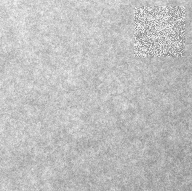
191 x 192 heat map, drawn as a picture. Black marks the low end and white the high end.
Ninth with the lowest average: bottom right. Odd patch: rougher, in the top right. Mirror symmetry: none. Slope: up to the top left. Odd rows or columns: none. Histogram: bell-shaped.
